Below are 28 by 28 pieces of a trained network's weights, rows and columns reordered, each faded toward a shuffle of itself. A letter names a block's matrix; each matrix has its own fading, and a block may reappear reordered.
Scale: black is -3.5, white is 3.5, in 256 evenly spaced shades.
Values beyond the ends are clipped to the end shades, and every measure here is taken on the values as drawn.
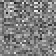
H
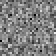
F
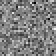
F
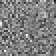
F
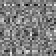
H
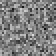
F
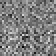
H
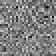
H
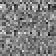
H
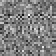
H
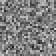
F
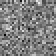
F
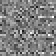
H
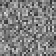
F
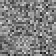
F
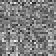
H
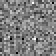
F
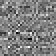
H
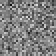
F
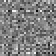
H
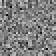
F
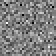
F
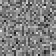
F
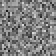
F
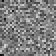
F
